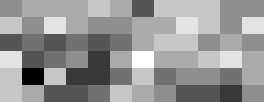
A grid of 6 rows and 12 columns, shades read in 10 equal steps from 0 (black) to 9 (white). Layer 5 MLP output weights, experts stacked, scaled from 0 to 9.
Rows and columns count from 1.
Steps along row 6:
down down same up up down down down same down up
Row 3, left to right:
3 4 3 4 3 4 6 7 7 5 6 5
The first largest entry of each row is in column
5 3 8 7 1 1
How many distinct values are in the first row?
4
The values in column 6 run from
4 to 7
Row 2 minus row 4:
-1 2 4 1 3 -1 -3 0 2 0 -3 2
